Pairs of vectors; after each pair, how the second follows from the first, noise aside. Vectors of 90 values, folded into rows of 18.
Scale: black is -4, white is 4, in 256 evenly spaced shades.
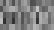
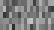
shuffled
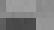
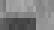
copied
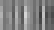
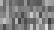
shuffled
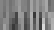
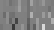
partly zeroed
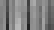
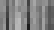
copied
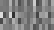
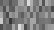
shuffled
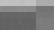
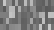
shuffled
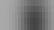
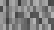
shuffled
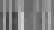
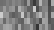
shuffled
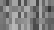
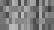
copied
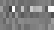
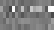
copied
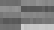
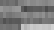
copied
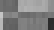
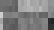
copied
